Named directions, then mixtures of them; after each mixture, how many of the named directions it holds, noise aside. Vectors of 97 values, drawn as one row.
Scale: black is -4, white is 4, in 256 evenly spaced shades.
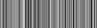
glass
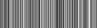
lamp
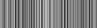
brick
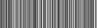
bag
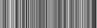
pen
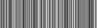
three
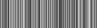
two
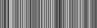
two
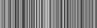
two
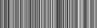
two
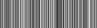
one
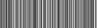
one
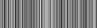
two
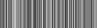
two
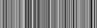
one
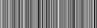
two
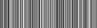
one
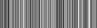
one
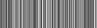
one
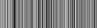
one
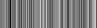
two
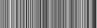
two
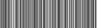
two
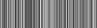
three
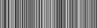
three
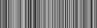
three
